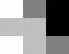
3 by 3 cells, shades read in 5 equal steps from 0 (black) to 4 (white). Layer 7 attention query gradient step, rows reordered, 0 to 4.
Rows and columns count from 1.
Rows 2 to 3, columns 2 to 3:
3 0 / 3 2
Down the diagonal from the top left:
4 3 2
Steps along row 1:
down down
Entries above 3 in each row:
1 0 1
